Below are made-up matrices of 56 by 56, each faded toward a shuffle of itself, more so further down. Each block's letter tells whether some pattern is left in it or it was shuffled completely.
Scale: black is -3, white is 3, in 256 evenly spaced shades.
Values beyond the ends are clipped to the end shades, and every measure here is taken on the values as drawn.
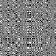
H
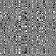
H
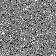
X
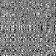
H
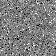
X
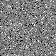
X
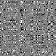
H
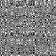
H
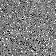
X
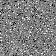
X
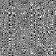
H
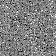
X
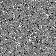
X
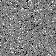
X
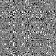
H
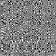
H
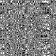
H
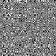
H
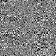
H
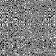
H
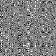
H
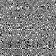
H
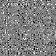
H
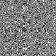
H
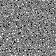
X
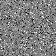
X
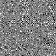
H
